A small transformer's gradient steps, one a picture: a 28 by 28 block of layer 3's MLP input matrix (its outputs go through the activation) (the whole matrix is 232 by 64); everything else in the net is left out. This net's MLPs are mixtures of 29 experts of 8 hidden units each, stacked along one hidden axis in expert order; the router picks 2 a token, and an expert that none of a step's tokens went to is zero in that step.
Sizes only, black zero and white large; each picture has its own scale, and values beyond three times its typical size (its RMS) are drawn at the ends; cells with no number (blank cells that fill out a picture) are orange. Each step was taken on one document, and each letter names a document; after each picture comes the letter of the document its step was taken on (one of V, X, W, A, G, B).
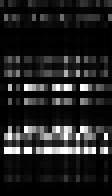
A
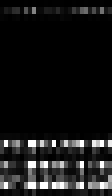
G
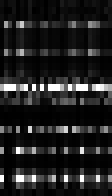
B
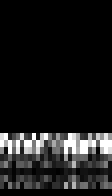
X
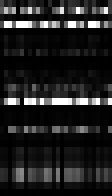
B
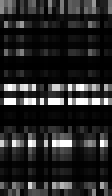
B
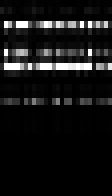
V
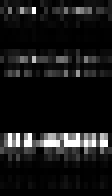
A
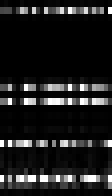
G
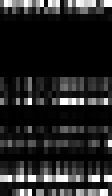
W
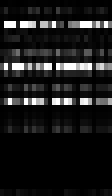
V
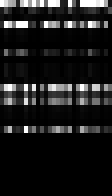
B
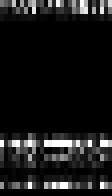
G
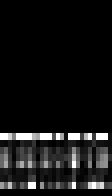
X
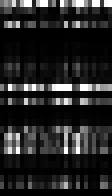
A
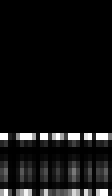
X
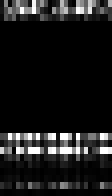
A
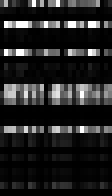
B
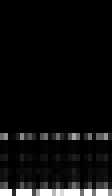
X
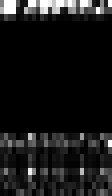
W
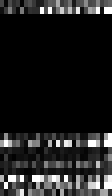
W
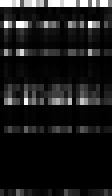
B
